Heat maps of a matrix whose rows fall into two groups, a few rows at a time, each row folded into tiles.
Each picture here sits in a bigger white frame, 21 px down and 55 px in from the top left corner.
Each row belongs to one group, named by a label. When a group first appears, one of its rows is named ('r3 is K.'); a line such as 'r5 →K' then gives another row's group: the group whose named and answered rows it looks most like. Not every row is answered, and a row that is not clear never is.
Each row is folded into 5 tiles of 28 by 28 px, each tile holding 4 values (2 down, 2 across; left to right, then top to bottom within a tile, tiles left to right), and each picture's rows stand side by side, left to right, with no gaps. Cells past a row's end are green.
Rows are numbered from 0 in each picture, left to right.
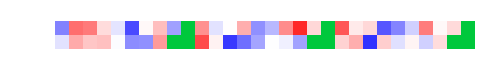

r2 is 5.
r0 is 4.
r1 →5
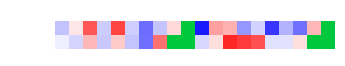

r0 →4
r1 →4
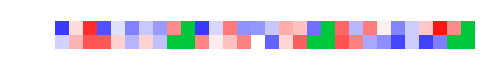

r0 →4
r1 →4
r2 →5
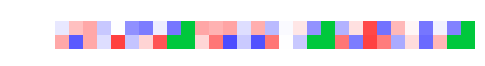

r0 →4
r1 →5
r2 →4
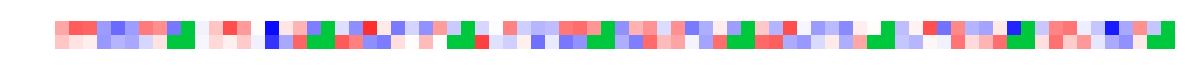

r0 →5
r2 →5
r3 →5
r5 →5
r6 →4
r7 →4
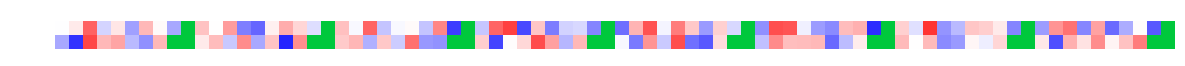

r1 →5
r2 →5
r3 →4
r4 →4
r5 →4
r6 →5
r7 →4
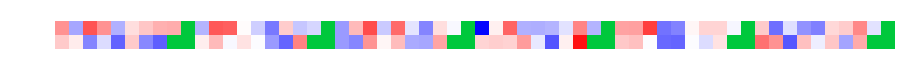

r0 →5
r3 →4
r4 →5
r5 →5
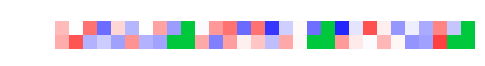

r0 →5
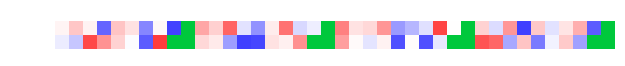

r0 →4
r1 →5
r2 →5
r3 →5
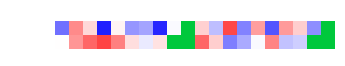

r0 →4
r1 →5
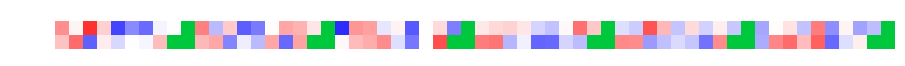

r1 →5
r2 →4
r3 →5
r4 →5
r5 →4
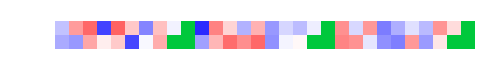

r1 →4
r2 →5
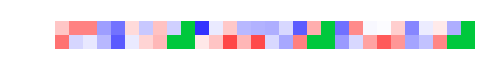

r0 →5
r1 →4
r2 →4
